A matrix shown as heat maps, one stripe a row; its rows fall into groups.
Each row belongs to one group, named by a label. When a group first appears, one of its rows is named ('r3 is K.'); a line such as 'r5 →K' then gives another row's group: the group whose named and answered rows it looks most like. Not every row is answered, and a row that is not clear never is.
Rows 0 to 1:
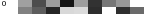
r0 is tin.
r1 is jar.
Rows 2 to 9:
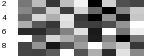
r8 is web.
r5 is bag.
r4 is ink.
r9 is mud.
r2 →jar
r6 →jar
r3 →tin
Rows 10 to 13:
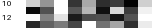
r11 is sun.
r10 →tin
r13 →sun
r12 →tin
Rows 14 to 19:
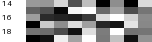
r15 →jar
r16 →web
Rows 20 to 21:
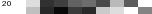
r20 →bag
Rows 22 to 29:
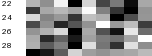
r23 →sun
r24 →tin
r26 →tin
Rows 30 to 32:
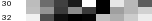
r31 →bag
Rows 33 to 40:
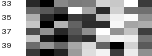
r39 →mud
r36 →bag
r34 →jar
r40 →mud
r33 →web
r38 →web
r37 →web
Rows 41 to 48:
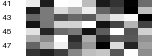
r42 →sun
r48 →mud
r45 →bag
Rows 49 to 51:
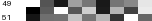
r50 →sun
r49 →bag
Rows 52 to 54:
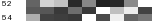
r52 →tin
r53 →web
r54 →jar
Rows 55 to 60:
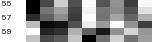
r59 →bag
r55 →sun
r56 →sun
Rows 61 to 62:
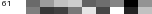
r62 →jar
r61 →ink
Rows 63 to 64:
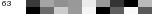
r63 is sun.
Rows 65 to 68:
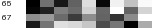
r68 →sun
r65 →jar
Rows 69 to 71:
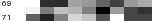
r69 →bag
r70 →ink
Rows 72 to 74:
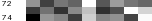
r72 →jar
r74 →sun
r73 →mud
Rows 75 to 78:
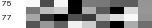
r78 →mud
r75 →tin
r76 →tin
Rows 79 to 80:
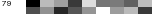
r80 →web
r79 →sun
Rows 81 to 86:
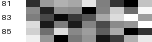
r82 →bag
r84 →bag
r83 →web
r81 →sun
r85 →ink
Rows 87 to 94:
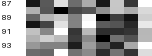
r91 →tin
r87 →sun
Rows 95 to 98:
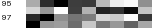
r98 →sun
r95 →web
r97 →web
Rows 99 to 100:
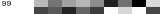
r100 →web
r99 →ink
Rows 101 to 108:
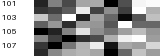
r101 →mud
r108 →mud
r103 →tin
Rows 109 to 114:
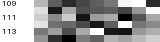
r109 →web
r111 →tin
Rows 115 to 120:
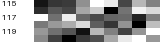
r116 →mud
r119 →tin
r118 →ink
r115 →mud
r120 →web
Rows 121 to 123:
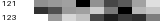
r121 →tin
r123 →ink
